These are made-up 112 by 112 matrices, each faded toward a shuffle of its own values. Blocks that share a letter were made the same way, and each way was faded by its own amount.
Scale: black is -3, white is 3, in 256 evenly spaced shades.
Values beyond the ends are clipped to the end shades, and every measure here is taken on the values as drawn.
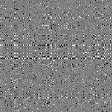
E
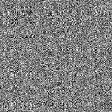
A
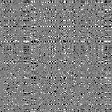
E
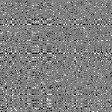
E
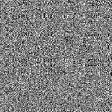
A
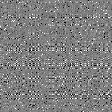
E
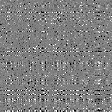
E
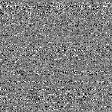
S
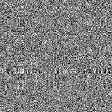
A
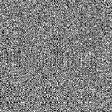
A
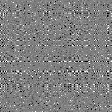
E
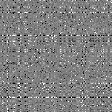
E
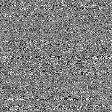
S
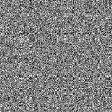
A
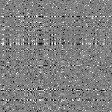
E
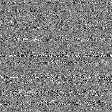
S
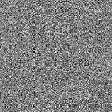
A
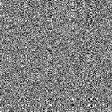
A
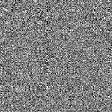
A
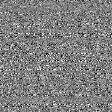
S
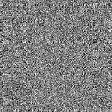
A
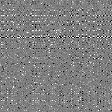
E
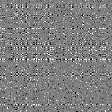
E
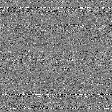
S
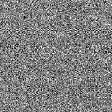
A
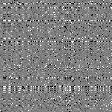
E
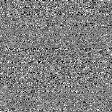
S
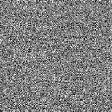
A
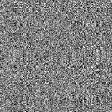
A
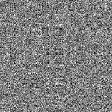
A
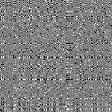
E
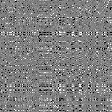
E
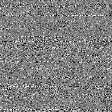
S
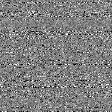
S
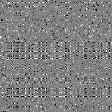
E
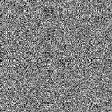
A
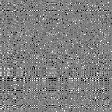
E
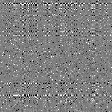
E
